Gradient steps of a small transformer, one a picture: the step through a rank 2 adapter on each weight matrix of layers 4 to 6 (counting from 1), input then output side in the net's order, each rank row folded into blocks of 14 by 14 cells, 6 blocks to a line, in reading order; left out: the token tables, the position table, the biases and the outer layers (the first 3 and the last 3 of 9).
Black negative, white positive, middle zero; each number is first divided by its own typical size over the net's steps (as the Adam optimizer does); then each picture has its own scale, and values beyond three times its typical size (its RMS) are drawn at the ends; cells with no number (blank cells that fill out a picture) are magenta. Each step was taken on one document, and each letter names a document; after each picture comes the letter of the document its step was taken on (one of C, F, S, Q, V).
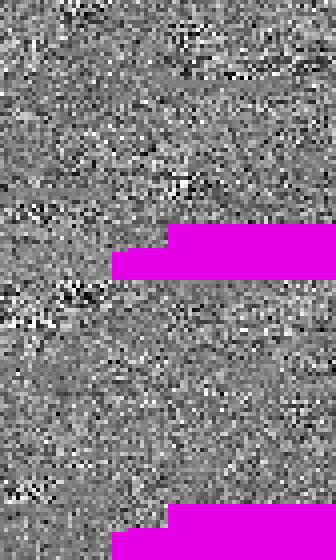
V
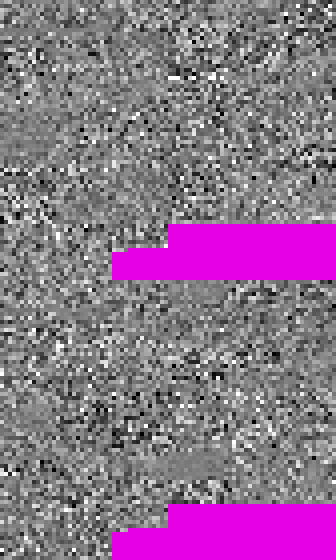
V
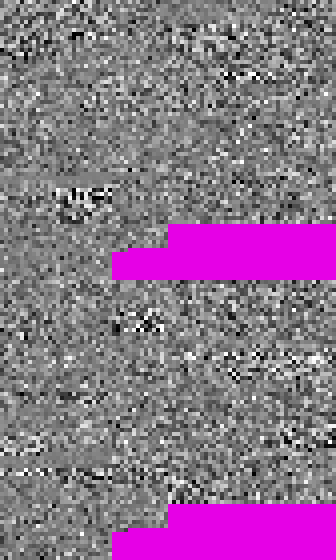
V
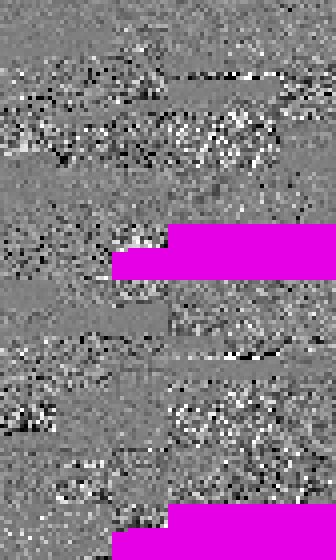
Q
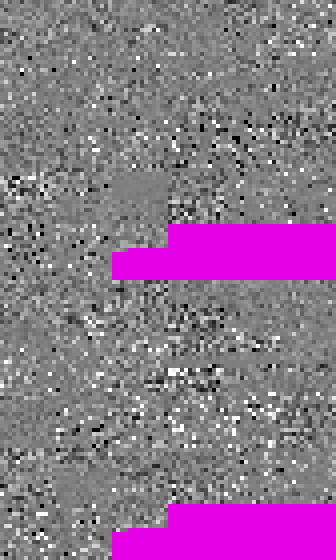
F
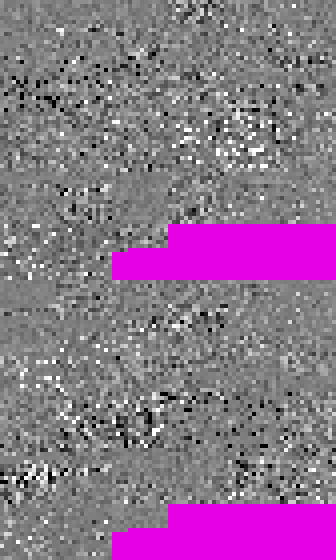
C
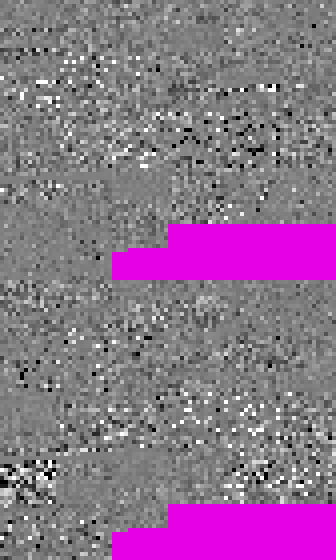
C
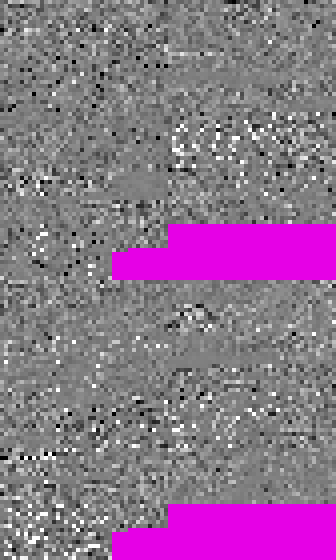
F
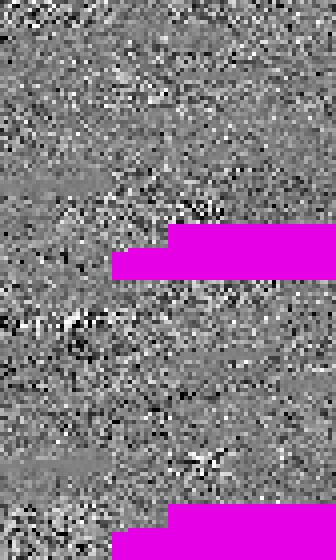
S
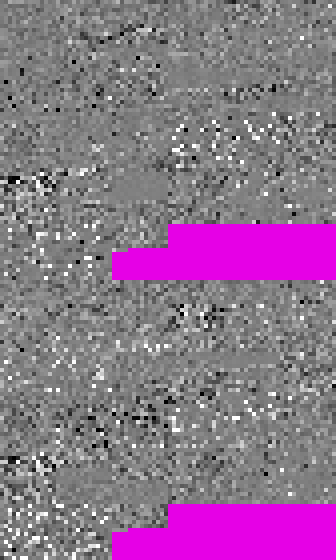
F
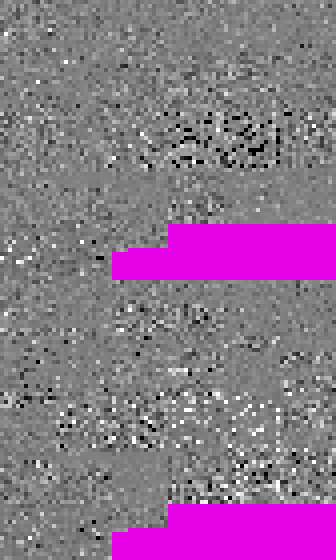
C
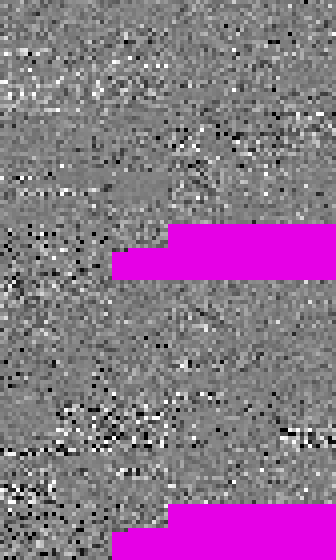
F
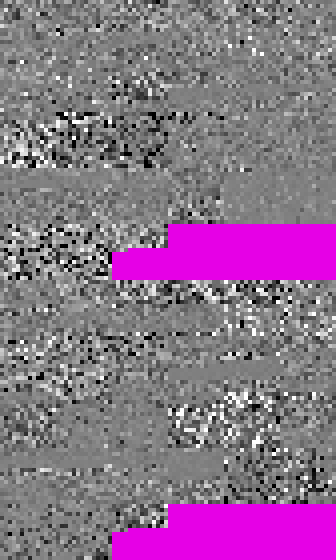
Q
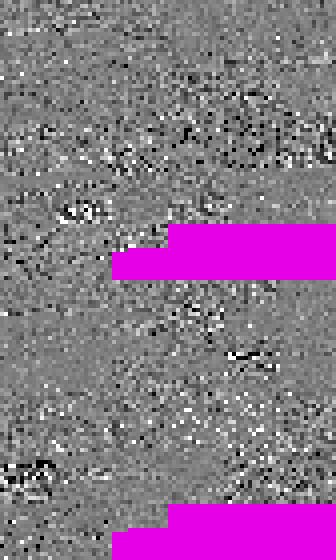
C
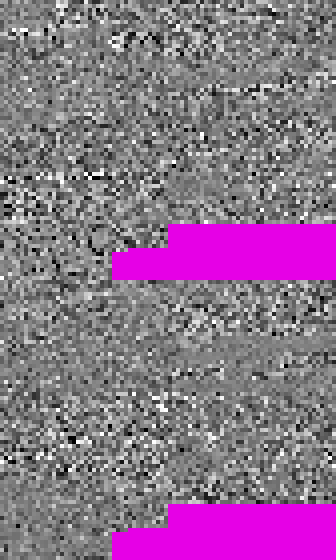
V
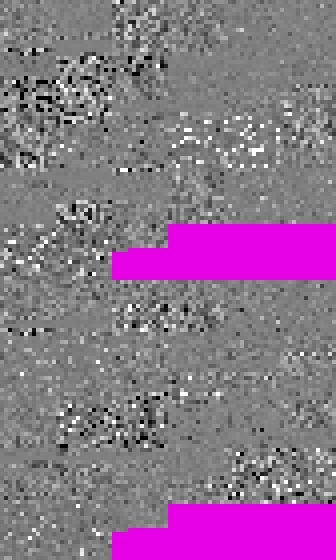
C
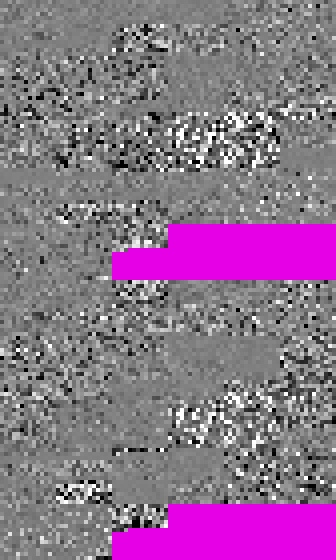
Q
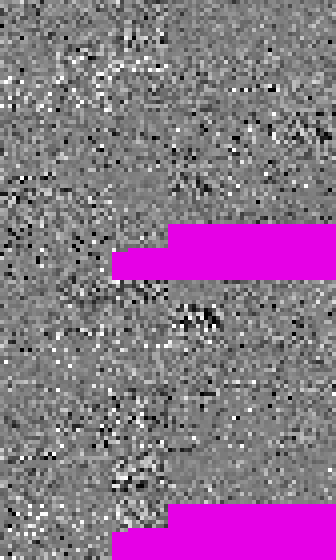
F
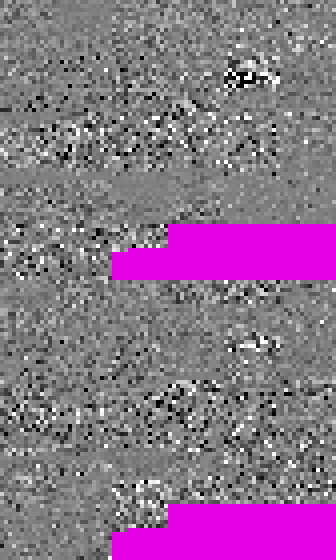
Q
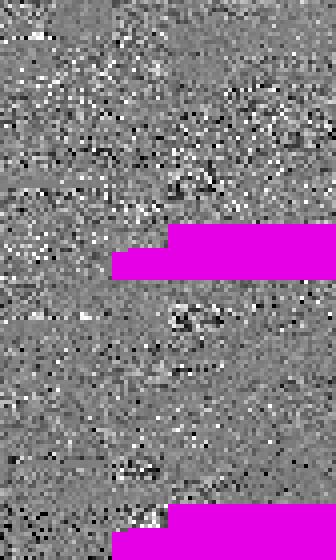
F
